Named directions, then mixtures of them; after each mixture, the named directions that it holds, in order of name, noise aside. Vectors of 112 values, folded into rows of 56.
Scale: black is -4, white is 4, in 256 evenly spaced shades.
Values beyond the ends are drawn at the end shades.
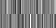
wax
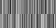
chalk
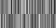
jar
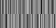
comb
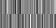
wax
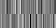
wax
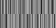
comb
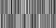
jar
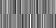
chalk, wax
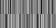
chalk, comb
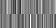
wax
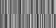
comb, wax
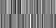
jar, wax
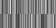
chalk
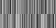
chalk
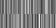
comb, jar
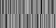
comb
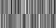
jar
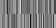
comb, wax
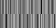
comb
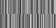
comb, wax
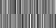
chalk, wax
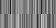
chalk, comb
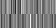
jar, wax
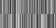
chalk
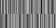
comb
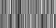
chalk, wax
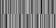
comb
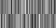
jar
